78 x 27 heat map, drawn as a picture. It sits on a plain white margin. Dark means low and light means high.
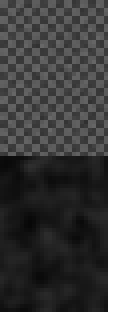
It is made of 2 by 1 panels. Panel 1,1: low, checkered. Panel 2,1: very low, blotchy, faint in contrast.
